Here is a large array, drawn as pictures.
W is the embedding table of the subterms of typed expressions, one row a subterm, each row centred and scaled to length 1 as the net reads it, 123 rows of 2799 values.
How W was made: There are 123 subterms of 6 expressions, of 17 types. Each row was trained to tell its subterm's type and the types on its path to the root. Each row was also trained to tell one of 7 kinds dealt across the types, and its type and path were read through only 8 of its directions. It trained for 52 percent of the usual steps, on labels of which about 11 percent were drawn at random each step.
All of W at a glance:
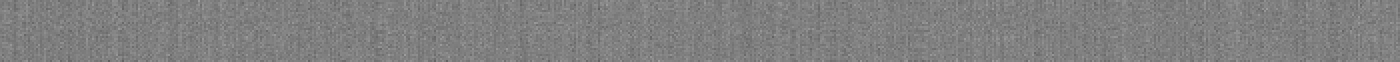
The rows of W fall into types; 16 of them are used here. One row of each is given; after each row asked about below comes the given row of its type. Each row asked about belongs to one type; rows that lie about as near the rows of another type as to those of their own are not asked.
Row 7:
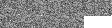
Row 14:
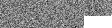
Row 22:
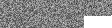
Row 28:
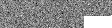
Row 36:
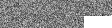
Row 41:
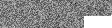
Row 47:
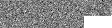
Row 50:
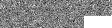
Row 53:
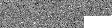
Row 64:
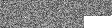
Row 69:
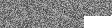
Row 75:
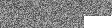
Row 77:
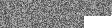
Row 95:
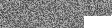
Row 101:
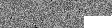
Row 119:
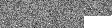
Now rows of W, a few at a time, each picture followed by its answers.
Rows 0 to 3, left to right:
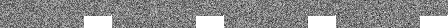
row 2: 47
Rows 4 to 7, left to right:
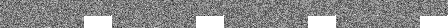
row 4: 119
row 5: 64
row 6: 50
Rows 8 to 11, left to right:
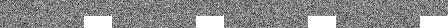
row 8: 101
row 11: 119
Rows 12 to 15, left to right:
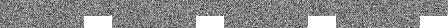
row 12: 119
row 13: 22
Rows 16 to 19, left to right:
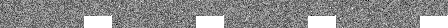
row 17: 77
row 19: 75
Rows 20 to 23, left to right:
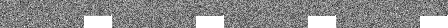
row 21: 41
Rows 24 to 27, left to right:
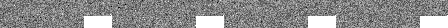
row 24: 95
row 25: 22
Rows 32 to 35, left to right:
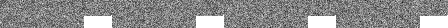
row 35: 95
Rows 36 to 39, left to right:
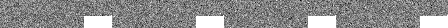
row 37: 22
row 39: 69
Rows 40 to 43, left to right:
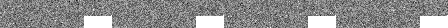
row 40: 22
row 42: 77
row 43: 36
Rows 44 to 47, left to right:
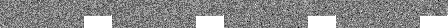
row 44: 47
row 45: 95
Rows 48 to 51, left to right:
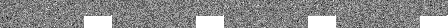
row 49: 75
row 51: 22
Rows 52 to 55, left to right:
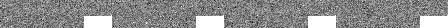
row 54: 41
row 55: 75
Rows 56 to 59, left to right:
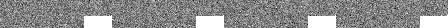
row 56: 119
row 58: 95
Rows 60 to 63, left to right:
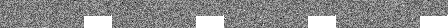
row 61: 75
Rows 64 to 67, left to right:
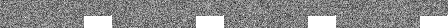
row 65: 119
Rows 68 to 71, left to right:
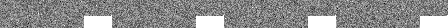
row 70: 47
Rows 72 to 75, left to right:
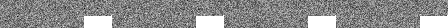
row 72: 101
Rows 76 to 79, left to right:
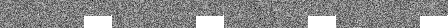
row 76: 101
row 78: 75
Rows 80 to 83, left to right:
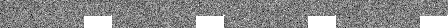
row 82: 7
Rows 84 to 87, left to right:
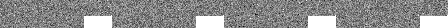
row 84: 47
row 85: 41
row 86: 75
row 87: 50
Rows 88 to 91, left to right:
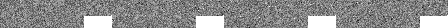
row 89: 7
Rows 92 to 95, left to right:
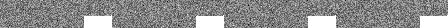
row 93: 22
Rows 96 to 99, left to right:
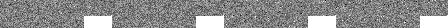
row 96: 7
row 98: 36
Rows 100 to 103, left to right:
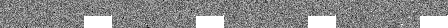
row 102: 77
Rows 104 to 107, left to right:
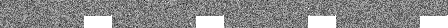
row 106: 95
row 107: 41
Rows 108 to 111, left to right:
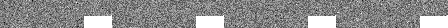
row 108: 77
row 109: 119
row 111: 7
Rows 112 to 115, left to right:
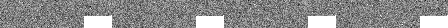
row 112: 36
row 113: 22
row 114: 95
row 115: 47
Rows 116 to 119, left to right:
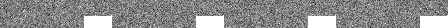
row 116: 69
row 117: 64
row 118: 95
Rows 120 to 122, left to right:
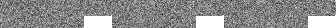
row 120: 75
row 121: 119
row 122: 101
